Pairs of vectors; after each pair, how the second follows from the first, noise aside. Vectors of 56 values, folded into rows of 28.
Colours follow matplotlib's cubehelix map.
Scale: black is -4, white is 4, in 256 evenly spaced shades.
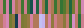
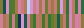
wrapped around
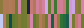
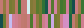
negated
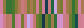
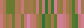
shrunk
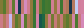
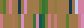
partly zeroed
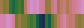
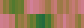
shrunk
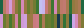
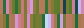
wrapped around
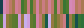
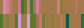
partly zeroed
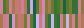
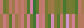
shrunk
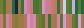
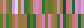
negated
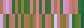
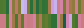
shuffled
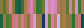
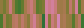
shrunk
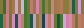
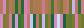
negated
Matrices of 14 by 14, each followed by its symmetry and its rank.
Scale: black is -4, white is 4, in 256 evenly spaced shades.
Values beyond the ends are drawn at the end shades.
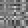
neither, rank three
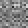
neither, rank three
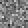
neither, full rank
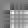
symmetric, rank one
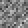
symmetric, full rank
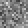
neither, full rank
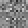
neither, rank three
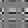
neither, rank one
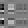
neither, rank one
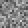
symmetric, full rank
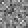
symmetric, full rank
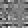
neither, rank three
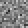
neither, full rank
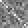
symmetric, full rank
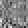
neither, rank three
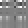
neither, rank one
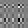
neither, rank one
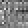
neither, rank three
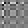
symmetric, rank one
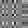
neither, rank one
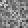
symmetric, full rank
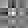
symmetric, rank one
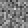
neither, full rank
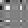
symmetric, rank one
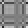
symmetric, rank one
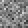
neither, full rank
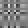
neither, rank one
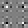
symmetric, rank one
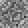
symmetric, full rank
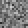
neither, full rank
